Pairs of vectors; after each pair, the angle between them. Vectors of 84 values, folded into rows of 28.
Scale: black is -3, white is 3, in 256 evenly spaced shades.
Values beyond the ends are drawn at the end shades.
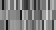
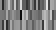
nearly parallel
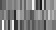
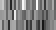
orthogonal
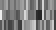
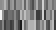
nearly parallel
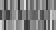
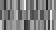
nearly parallel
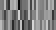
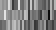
partly opposed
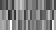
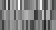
orthogonal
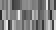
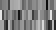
nearly opposite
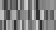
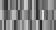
nearly parallel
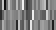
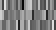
nearly opposite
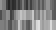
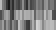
nearly parallel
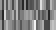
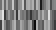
nearly opposite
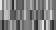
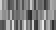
partly aligned
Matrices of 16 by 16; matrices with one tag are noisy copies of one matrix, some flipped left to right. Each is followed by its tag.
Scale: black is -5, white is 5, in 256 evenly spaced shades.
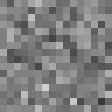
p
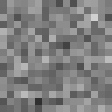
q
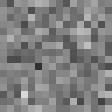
p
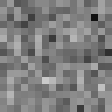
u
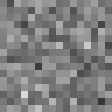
p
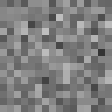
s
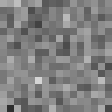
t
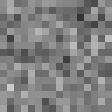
u
